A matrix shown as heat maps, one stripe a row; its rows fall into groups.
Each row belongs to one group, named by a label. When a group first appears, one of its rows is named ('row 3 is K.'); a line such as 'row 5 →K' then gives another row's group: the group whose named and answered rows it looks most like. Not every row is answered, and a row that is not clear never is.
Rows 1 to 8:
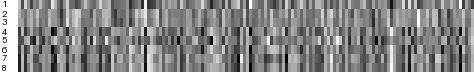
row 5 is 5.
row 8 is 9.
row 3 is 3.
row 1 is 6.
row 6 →9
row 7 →9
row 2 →3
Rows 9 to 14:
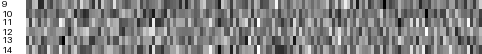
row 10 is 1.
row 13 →9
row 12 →3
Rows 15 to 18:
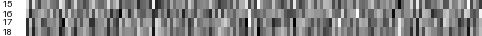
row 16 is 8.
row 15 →6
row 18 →9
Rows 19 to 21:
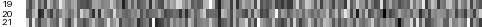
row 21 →6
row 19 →6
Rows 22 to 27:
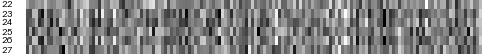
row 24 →5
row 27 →9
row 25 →9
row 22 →3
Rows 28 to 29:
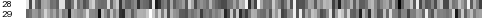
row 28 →6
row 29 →3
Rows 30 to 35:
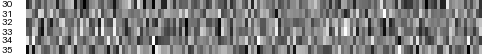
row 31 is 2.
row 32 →5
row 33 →5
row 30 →1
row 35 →9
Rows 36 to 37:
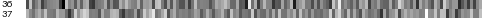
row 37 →3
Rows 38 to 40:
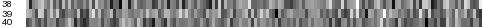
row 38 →8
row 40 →1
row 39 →2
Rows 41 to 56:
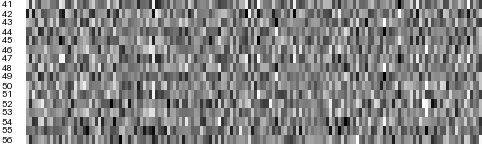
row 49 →5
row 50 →3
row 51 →6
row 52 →8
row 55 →1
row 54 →2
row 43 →2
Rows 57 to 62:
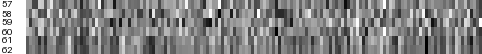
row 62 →1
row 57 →2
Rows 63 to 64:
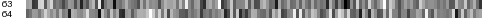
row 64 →3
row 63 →2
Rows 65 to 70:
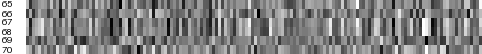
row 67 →8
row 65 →8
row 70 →3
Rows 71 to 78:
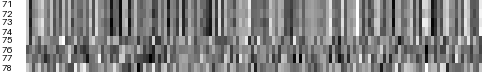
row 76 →1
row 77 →1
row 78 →3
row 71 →8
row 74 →8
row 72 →8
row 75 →6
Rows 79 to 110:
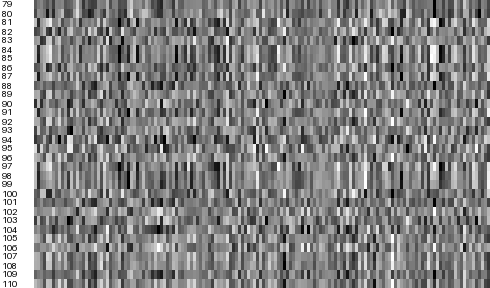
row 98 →8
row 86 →5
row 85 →8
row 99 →8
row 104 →1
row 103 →9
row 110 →2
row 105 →2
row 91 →8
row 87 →8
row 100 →5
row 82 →5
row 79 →1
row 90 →9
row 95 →6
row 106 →3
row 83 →2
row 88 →1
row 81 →8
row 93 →9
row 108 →2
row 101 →1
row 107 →2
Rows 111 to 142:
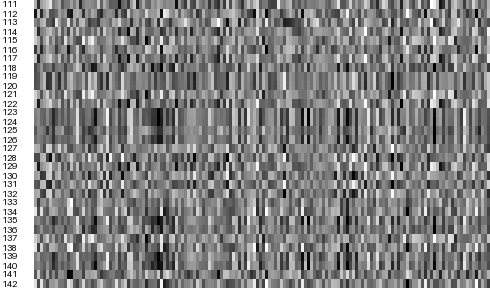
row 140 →1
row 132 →2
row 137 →3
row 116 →9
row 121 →3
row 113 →6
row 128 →5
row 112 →9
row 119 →5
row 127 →2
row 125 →1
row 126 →1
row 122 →8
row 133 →6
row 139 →1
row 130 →2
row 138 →6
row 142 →6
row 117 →8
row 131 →5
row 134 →6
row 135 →1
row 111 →8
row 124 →1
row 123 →1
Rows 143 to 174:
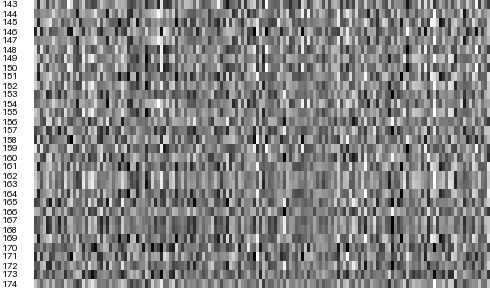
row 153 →5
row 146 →9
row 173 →1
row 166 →2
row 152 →3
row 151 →8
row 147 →3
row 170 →1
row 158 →9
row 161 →8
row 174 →3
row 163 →3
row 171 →9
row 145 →8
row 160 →2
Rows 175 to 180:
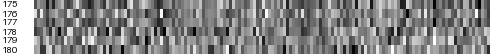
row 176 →6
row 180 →2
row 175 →1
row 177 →1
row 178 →5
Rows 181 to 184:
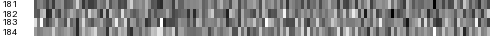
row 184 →3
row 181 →1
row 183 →6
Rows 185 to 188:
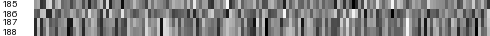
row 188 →9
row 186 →5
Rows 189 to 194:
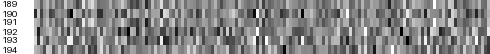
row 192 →8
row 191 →3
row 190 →9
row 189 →3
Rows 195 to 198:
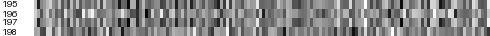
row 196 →3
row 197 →8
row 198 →2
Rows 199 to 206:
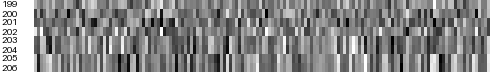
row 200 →9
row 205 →8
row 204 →5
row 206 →8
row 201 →1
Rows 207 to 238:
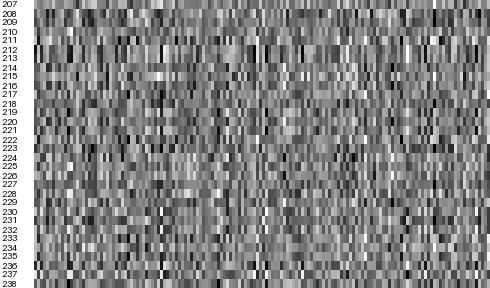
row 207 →3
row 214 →5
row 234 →3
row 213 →9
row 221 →9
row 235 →8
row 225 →6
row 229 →5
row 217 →8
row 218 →1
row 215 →3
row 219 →9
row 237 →6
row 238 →9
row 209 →1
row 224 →2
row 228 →6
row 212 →9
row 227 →1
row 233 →8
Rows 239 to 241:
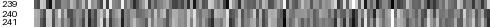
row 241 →2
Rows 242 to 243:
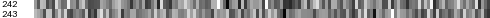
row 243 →2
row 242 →6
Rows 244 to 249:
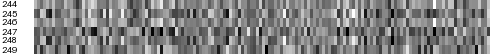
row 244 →3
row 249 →9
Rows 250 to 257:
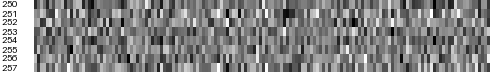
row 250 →1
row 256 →8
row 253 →5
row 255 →9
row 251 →6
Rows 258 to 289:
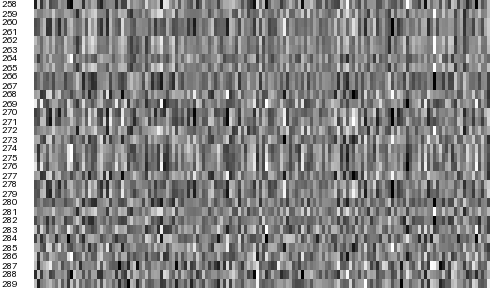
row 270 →5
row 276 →6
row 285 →2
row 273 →2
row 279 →5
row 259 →3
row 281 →3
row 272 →3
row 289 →8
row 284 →9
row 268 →2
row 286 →6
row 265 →3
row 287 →8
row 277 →2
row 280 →1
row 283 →6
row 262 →3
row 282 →1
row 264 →6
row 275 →6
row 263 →3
